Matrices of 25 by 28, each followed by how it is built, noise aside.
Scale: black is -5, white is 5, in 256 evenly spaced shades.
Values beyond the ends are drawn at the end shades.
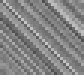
Toeplitz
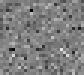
noise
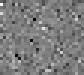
noise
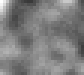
smooth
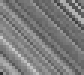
Toeplitz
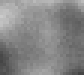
smooth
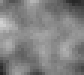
smooth
